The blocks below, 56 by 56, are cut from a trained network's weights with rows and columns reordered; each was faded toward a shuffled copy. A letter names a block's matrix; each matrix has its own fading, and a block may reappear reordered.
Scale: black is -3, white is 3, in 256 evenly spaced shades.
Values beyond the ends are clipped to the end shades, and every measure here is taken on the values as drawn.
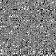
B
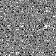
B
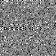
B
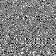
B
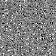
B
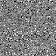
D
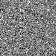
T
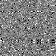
B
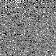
B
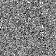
T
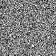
T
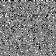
D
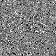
D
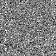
T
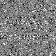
D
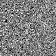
T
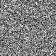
T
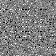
B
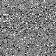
D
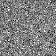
T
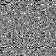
B
